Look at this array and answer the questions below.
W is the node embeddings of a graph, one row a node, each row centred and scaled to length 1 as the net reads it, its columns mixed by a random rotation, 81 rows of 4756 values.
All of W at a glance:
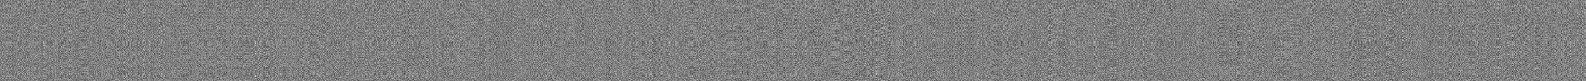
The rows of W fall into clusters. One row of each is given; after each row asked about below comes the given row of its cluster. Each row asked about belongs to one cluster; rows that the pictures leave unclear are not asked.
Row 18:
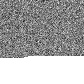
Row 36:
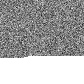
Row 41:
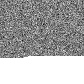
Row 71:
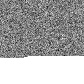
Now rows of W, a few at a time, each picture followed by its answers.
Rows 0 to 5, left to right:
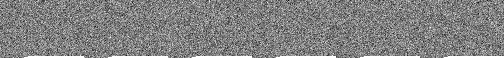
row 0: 18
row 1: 71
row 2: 71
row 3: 18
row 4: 18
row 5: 41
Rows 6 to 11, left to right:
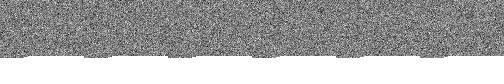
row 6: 41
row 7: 18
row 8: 18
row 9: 71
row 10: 71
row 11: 36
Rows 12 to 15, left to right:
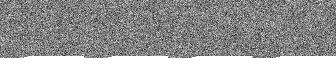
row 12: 71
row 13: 71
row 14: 41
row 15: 36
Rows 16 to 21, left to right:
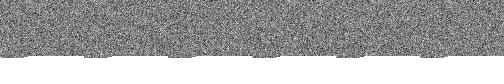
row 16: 71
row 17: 41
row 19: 36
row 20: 36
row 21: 71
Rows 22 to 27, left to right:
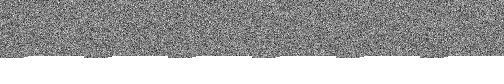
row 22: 18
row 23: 36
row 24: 18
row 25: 41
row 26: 41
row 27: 36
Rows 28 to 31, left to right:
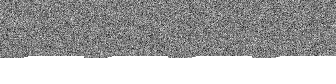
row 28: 36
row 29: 41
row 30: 71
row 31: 71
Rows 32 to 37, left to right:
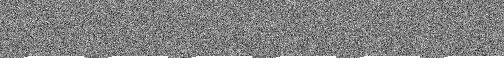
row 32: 36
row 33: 71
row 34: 41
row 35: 36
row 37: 71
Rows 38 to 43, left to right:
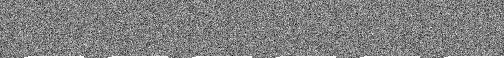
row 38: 18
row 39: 71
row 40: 71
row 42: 41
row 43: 41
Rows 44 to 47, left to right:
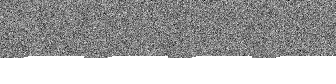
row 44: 36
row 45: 41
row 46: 18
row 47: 18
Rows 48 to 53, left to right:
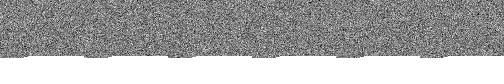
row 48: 36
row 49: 71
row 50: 18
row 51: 41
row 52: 36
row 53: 41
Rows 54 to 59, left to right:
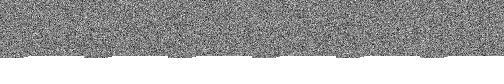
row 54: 41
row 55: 36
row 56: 18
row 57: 36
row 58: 18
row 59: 71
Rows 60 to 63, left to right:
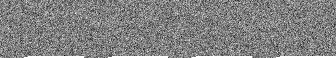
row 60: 71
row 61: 36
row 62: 41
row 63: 36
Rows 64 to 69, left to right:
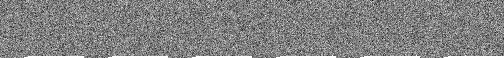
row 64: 71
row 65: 36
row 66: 71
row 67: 18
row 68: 18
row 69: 41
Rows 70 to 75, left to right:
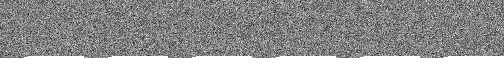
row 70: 18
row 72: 18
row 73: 71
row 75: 41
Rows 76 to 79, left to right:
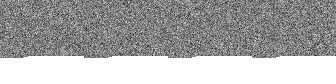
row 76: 41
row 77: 18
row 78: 41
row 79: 71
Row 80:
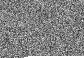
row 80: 36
